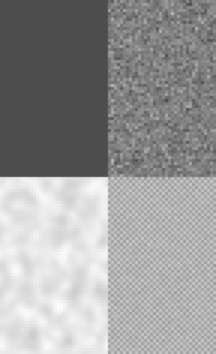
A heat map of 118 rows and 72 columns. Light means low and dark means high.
It is made of 2 by 2 panels. Panel 1,1: high, flat. Panel 1,2: middling, fine-grained. Panel 2,1: very low, blotchy, faint in contrast. Panel 2,2: low, checkered.
